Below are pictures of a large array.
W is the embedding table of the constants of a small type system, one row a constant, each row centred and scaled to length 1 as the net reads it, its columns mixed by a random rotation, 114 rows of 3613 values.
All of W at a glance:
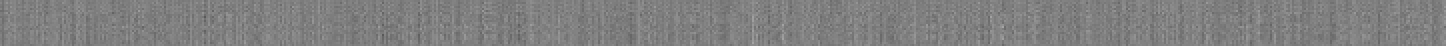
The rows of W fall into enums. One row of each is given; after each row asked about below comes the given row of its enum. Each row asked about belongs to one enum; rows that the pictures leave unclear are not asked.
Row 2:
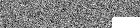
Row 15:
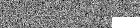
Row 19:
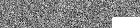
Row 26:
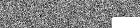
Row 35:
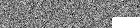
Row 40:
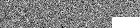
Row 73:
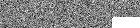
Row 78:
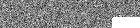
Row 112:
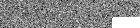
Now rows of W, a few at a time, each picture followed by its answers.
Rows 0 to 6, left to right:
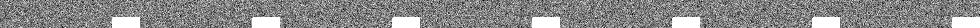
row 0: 40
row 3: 15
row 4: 35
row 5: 2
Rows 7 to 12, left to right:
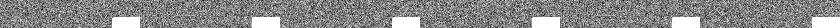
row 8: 15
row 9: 35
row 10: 26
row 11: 15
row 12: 40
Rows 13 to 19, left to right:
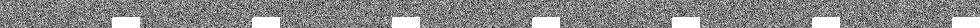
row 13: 26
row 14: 2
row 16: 35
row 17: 26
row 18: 35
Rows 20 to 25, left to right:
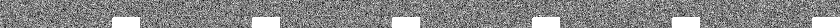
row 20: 2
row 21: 15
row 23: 78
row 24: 26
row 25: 19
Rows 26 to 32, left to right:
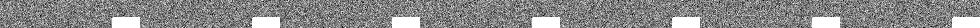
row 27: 35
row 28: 40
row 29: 26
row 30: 35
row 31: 15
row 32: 73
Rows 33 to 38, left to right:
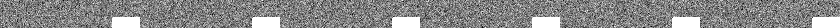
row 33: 15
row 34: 35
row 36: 40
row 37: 73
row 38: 112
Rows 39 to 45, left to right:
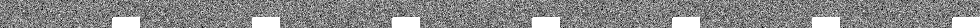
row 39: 112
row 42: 26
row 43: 112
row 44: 40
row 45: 112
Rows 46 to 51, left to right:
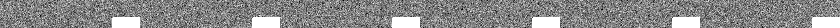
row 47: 78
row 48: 15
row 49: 112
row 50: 112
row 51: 40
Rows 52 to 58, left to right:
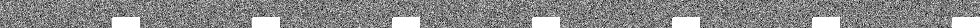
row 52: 26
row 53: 26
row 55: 19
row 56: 35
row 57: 112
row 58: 15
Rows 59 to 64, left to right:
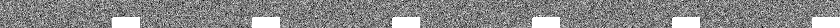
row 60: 15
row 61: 35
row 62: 78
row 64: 40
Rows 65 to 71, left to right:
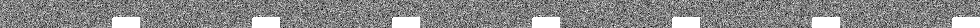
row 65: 78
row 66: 78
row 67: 112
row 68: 78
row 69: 73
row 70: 15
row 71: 78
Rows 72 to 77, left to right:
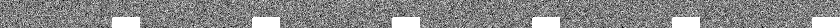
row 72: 15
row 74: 26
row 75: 35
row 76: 40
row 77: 40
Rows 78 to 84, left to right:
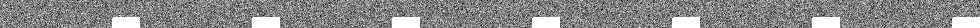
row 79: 26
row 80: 26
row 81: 112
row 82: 112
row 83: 26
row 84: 35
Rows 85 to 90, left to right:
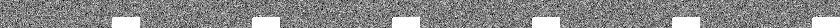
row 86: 78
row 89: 35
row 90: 78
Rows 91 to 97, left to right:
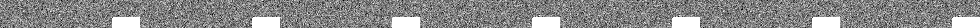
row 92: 35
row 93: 15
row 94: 78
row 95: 78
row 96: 112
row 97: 78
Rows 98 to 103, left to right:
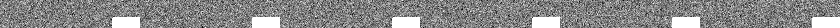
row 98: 35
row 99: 40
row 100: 35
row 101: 112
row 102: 15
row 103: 26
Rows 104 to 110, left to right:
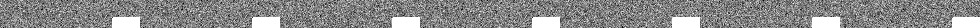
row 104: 112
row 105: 112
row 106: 26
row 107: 112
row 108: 40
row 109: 15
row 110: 2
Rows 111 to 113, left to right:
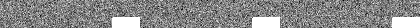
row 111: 26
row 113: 15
